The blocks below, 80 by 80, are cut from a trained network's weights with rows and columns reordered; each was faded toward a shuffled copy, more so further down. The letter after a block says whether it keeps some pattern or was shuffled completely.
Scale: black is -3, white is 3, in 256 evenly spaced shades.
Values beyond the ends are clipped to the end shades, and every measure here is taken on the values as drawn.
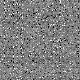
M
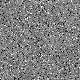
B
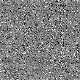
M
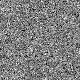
B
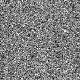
M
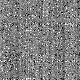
M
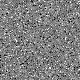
B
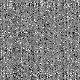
M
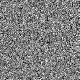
M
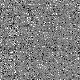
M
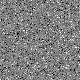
B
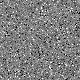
B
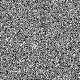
B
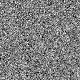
B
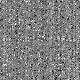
M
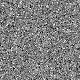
B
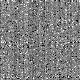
M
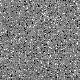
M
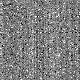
M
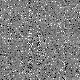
M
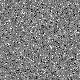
B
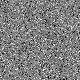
B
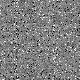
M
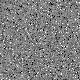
B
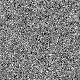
M
